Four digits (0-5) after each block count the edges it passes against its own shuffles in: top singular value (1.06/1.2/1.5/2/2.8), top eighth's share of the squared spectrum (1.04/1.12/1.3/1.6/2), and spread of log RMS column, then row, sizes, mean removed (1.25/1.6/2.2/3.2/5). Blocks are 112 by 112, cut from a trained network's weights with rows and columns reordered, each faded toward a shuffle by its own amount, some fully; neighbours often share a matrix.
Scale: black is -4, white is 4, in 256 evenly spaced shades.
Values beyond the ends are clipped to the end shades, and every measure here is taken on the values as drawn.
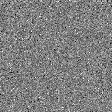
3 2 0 1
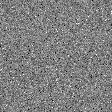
2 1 0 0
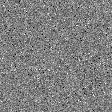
2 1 0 0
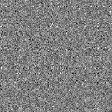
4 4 2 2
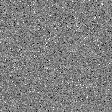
2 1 0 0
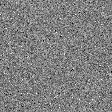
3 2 0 1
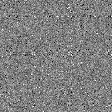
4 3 1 2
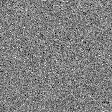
1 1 0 0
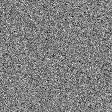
2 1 0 0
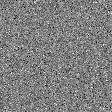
0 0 0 0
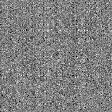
3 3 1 2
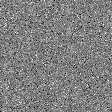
0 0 0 0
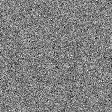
1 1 0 0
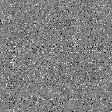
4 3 1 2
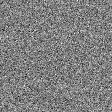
2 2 0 0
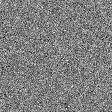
0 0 0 0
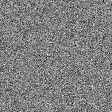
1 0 0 0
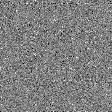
3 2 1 1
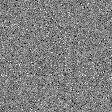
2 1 0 0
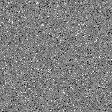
2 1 0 1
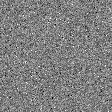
1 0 0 0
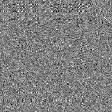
4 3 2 2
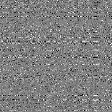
4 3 1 3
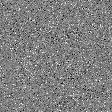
1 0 0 0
